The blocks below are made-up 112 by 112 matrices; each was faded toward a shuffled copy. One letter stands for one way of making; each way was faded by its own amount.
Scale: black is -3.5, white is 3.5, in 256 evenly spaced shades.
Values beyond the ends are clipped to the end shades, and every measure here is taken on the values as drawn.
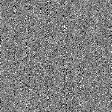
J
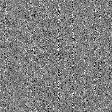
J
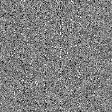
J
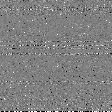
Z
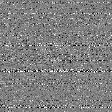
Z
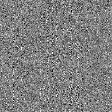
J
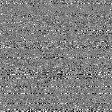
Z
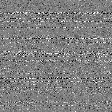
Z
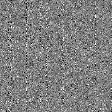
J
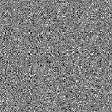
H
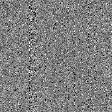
J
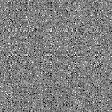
H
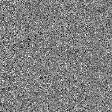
J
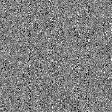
J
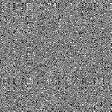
H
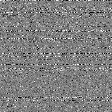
Z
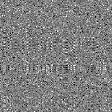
H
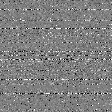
Z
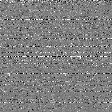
Z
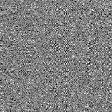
H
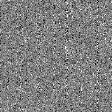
J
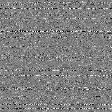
Z
